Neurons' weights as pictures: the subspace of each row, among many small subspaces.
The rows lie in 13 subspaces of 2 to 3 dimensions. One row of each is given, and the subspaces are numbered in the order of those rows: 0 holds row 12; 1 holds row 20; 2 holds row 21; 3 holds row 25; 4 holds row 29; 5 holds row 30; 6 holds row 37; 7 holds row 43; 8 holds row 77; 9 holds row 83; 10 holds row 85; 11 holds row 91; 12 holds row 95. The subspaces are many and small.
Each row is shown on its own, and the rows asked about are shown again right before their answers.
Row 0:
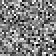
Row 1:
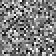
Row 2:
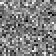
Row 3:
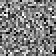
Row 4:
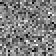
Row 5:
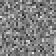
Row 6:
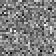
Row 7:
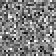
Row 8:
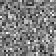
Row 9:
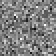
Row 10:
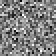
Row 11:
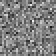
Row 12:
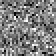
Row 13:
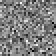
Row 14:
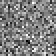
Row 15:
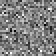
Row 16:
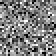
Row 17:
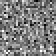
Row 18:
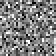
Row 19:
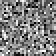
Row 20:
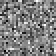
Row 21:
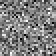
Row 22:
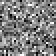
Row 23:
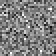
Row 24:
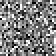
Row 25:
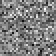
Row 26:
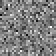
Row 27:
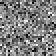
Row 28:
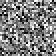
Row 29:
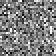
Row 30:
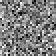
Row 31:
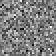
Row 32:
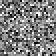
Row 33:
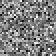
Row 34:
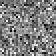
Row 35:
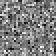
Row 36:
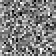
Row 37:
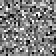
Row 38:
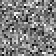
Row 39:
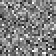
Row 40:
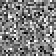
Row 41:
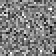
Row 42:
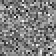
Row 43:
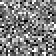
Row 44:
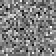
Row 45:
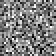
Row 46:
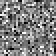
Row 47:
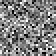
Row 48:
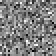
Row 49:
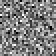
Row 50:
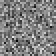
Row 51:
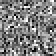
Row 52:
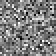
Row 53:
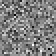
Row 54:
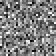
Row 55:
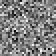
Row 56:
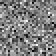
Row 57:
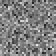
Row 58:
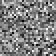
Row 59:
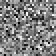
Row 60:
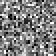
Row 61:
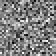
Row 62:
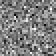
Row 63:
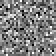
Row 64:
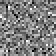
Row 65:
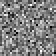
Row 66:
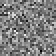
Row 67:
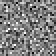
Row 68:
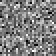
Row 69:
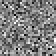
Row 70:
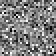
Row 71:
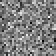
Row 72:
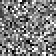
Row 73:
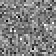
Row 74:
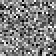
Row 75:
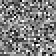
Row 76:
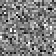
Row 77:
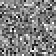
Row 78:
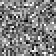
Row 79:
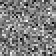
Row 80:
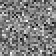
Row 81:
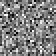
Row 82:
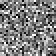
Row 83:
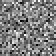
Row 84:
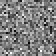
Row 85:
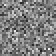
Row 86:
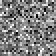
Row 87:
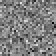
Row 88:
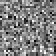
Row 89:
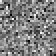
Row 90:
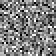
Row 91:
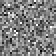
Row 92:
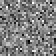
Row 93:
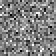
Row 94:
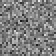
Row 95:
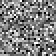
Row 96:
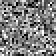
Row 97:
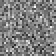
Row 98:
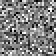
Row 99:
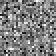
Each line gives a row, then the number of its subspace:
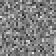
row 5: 10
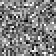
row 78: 4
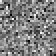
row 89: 3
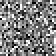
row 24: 5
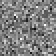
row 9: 1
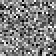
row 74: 3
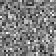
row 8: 4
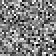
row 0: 12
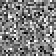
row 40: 8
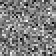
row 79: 2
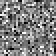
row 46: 1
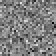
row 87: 11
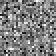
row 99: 1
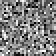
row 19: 0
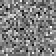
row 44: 6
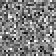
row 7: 8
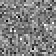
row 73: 8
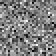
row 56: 7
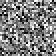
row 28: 8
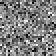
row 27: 7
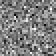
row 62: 1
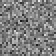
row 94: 9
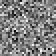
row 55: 10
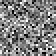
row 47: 10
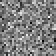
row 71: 5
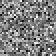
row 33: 12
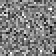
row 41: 2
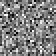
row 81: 11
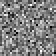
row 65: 11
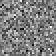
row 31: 6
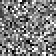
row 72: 5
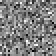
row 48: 11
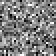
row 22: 0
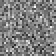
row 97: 5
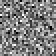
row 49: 9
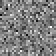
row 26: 3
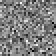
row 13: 11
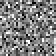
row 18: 10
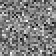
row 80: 2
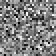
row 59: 9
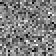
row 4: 7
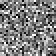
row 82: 3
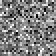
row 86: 3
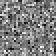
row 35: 1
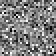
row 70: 4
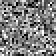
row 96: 0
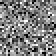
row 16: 7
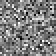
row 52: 9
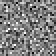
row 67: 9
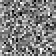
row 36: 5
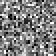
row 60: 1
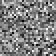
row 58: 3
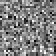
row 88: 0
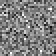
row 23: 2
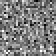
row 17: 0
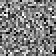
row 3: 2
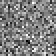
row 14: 5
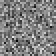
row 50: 5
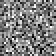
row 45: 5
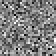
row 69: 6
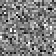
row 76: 8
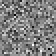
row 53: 6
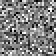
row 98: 0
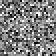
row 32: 12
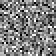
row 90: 3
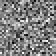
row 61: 9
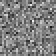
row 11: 11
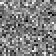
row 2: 2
